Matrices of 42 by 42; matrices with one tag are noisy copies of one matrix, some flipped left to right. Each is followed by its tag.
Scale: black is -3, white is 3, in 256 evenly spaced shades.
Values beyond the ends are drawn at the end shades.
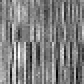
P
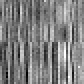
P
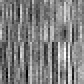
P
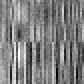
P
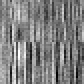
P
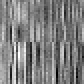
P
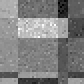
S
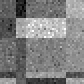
S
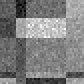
S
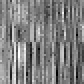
P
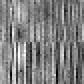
P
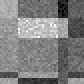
S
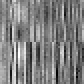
P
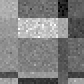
S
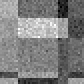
S
